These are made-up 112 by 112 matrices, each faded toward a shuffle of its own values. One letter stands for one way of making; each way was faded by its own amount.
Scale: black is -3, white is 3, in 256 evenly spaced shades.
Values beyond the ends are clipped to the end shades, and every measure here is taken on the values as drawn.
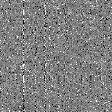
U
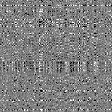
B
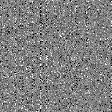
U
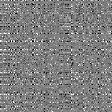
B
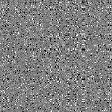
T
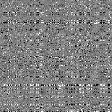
B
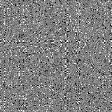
T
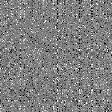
T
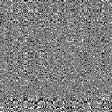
B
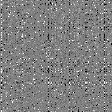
T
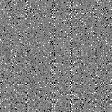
T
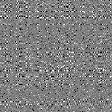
B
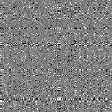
B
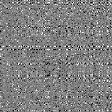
B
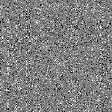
U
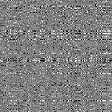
B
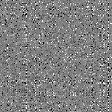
T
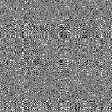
B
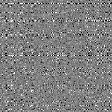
B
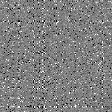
T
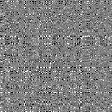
B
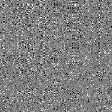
T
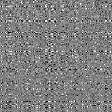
B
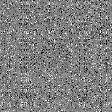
U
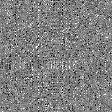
U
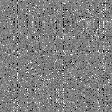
T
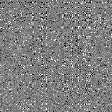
T
